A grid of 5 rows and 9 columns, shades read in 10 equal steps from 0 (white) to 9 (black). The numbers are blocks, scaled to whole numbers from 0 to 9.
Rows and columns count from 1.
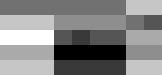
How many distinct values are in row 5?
2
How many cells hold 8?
0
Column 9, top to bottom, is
2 6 3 4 2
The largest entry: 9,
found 4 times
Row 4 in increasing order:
3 3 3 4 4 9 9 9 9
